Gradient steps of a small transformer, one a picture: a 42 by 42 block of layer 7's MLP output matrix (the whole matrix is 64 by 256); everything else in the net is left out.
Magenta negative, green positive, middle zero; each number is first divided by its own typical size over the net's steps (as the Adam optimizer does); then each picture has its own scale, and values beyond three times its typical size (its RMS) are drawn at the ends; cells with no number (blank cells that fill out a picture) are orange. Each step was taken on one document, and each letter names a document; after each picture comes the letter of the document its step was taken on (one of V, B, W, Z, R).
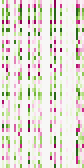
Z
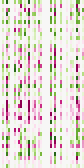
Z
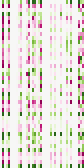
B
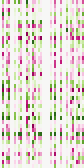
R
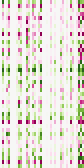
B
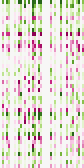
R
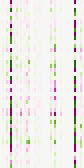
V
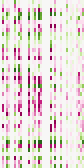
Z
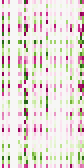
B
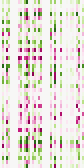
Z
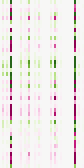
V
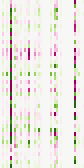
V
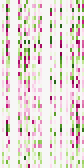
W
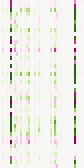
V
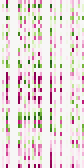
W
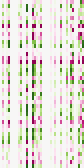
R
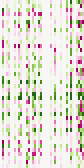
B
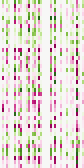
Z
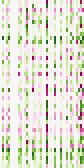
R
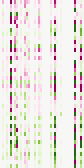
V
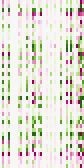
B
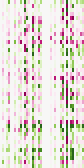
R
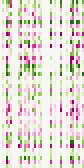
W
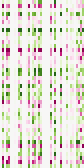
Z
